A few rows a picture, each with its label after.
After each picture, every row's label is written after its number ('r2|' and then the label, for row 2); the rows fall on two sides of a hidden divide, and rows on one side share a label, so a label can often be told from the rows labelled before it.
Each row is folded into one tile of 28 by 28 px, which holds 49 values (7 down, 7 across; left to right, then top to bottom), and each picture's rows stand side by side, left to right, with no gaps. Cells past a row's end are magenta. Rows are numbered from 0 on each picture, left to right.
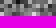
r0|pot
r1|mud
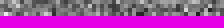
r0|mud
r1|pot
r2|pot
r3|pot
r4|pot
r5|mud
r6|mud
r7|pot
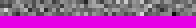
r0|pot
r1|pot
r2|pot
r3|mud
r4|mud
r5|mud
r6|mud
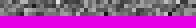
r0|mud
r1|pot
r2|pot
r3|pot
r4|pot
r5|mud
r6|pot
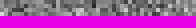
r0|pot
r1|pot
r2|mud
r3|pot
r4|pot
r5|mud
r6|mud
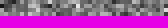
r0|pot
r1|mud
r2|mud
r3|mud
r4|mud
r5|pot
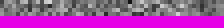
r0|mud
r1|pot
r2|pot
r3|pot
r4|pot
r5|mud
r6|mud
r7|pot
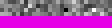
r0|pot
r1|pot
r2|mud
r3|pot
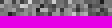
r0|pot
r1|mud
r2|mud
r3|pot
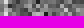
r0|pot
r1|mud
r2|pot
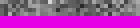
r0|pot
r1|mud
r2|pot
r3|pot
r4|mud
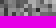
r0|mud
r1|mud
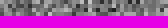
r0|pot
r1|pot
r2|mud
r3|pot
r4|pot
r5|mud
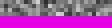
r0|pot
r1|pot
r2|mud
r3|pot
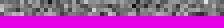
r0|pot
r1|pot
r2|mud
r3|mud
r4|pot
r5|pot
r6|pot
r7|pot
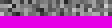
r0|mud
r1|mud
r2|mud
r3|pot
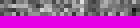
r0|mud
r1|mud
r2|mud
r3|mud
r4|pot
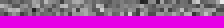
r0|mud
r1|mud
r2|mud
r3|mud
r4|pot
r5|pot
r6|pot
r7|mud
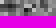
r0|pot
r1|pot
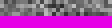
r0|pot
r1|pot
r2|pot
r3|mud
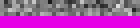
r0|mud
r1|pot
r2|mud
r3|pot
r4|mud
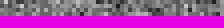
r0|pot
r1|mud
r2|mud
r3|pot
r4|pot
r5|pot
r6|mud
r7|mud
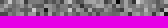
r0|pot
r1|pot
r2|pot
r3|pot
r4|mud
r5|pot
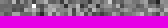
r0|pot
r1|mud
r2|pot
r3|mud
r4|mud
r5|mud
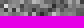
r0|mud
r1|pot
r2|pot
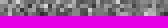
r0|mud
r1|mud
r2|pot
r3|pot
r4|pot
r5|pot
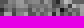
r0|mud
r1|pot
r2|mud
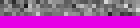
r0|pot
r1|mud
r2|pot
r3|mud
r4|mud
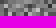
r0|mud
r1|pot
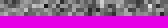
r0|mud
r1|mud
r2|mud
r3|mud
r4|pot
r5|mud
